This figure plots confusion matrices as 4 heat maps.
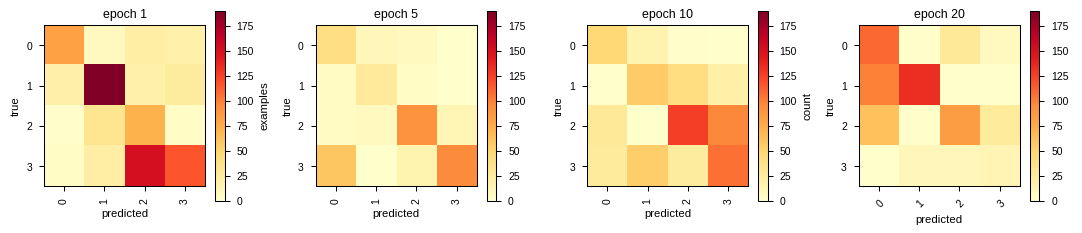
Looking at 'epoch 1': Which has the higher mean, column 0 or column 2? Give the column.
2
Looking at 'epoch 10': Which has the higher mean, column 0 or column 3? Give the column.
3
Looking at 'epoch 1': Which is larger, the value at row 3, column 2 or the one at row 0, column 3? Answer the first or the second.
the first
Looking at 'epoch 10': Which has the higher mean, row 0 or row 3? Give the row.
3
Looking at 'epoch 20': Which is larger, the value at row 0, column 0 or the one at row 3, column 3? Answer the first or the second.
the first
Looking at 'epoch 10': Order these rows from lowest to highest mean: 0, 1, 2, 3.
0, 1, 3, 2
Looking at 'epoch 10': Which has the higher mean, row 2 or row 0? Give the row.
2
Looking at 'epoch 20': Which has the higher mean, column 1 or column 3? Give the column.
1
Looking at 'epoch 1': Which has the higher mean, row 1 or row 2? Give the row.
1
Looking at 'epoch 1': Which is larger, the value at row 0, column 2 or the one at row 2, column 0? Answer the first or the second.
the first
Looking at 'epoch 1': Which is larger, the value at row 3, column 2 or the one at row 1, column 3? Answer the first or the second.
the first
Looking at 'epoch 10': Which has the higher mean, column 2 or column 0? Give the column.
2
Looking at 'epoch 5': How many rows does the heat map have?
4
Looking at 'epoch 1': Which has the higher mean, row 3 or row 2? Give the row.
3
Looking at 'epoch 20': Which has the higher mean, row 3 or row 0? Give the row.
0
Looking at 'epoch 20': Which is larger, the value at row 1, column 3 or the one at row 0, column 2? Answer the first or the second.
the second
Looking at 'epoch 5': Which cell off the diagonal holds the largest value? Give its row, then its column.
3, 0
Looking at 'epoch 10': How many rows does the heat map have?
4
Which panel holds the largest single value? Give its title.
epoch 1
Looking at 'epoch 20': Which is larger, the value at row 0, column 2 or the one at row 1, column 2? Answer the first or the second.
the first
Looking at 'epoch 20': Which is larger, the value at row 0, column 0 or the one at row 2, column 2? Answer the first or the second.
the first
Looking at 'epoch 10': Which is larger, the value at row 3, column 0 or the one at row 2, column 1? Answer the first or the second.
the first
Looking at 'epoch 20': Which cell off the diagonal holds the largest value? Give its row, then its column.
1, 0
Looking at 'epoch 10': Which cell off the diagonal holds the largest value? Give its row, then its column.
2, 3
